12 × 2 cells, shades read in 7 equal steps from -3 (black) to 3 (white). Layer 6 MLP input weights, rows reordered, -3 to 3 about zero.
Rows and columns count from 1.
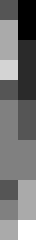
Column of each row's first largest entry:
1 1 1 1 1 1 1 1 1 2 2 2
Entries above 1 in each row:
0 0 0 1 0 0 0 0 0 0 0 1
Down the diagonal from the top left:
-1 -3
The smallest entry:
-3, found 2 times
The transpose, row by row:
-1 1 1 2 -1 0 0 0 0 -1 0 1 / -3 -3 -2 -2 -2 -1 -1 0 0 1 1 3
